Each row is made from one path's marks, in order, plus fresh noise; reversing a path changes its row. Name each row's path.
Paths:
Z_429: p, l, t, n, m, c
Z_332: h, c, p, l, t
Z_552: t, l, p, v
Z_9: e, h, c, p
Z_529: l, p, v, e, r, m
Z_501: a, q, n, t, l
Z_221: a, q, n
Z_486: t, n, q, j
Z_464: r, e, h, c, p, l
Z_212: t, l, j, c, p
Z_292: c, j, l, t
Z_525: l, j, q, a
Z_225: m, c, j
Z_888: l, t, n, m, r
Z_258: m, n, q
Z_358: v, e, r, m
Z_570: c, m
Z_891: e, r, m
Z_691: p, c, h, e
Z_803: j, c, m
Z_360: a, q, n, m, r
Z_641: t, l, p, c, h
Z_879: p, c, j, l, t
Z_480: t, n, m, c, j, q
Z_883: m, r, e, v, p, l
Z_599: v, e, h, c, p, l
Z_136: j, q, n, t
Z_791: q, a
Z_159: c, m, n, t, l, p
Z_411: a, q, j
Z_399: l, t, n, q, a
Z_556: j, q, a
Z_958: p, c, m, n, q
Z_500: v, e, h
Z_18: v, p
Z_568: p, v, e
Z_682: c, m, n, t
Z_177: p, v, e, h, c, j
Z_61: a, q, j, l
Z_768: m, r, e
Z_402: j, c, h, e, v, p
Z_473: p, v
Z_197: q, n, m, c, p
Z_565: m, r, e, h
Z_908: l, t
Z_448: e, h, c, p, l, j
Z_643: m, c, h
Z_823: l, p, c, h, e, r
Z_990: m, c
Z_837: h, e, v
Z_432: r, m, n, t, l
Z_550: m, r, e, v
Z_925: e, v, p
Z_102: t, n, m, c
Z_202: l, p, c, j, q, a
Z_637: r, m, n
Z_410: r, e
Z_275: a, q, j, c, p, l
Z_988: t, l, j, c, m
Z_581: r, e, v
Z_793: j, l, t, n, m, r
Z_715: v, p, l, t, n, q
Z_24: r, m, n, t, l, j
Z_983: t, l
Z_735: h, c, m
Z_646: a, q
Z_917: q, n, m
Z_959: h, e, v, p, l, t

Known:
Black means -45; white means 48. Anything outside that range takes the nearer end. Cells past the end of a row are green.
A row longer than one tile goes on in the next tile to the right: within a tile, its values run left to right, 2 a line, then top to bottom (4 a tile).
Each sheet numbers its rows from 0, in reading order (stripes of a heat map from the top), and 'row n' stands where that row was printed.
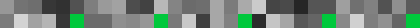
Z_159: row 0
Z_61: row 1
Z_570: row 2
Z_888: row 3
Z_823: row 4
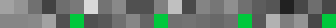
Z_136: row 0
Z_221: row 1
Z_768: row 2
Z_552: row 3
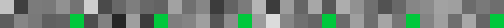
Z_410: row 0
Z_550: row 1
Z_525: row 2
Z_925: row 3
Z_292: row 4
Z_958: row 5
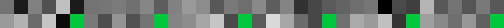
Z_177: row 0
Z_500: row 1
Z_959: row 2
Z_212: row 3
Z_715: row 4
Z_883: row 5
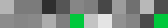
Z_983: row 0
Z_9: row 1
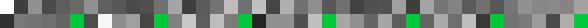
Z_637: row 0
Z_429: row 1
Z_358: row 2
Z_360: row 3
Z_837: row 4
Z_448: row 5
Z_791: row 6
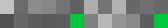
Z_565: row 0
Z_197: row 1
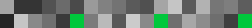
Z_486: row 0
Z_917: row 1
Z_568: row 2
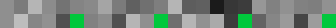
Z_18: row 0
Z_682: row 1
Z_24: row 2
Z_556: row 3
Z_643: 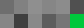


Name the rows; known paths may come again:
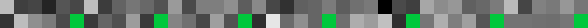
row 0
Z_793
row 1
Z_581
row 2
Z_225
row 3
Z_102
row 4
Z_715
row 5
Z_879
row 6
Z_768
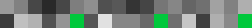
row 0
Z_399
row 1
Z_988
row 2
Z_570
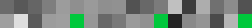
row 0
Z_735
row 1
Z_258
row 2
Z_360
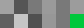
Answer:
Z_803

